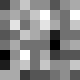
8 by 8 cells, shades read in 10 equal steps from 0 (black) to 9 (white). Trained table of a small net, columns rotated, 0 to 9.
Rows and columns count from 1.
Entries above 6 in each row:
1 3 3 1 0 1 3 0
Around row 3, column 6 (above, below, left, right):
5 1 8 4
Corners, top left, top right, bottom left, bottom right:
2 6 6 3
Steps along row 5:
up down same same down up up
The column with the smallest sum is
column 1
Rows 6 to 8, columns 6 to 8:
2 3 3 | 5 5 7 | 4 5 3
